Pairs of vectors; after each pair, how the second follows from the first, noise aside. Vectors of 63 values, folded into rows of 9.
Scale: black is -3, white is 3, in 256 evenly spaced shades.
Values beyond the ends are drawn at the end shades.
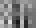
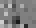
partly zeroed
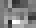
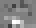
partly zeroed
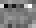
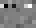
partly zeroed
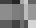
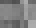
shrunk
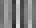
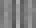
shrunk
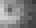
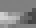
partly zeroed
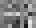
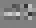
partly zeroed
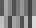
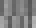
shrunk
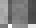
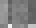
shrunk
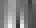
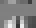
partly zeroed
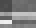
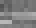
shrunk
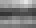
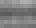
shrunk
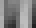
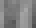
shrunk
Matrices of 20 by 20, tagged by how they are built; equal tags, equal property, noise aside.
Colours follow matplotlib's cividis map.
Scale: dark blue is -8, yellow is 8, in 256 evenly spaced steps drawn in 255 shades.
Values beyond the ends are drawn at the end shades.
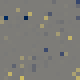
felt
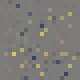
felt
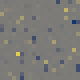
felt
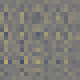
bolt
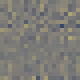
bolt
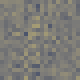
bolt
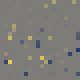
felt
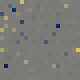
felt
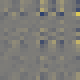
bolt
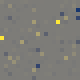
felt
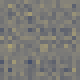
bolt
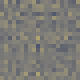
bolt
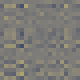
bolt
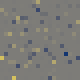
felt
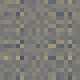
bolt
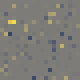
felt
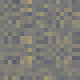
bolt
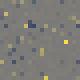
felt
